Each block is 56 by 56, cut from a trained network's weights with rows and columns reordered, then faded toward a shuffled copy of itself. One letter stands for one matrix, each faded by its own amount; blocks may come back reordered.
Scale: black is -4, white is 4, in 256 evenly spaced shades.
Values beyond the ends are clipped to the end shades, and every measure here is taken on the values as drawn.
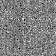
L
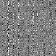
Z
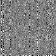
Z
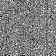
L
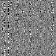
Z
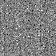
L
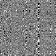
Z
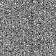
L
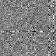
Z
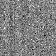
L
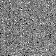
L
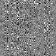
Z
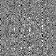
Z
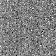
L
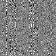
Z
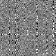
Z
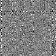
Z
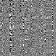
Z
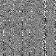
Z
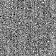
L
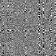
Z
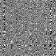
Z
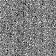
L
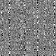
Z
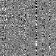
Z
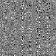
Z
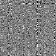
Z
